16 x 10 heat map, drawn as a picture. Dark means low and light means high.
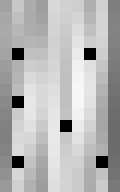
The values are skewed, with a long tail toward low values. Overall the values sit about 70% of the way up the scale. There are six isolated cells, each far lower than the cells round it. There is no overall slope.
